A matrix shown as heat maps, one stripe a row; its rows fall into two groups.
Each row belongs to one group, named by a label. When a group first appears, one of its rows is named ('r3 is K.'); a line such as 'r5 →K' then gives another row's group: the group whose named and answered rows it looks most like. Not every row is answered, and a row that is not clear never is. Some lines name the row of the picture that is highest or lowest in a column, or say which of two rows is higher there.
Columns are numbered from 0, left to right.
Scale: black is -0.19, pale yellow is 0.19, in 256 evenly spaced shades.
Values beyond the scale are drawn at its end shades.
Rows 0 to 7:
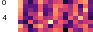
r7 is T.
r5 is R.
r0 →T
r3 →T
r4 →T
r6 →T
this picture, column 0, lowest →5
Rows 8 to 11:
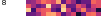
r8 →R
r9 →T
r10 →T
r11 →R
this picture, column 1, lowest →10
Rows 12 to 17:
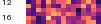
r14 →R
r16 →T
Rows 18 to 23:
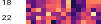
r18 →R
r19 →R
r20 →R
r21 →T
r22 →R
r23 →T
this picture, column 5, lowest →23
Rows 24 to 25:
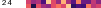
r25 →R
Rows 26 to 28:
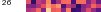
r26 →T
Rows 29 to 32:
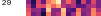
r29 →R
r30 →R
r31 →T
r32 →T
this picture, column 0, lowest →29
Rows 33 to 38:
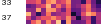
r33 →R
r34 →R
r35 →R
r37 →R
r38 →R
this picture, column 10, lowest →37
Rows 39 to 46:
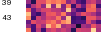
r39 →R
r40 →R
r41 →R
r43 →R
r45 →R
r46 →T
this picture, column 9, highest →39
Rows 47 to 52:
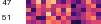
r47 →R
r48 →R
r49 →R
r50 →R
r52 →R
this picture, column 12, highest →47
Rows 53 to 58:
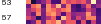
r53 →T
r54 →R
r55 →R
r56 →R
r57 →T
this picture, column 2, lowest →57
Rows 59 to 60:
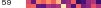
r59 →R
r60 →T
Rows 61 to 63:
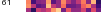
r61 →T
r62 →T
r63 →R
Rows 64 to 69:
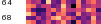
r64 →T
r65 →T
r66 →T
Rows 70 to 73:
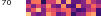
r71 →T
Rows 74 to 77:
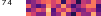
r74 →R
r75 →T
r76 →R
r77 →T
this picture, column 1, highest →77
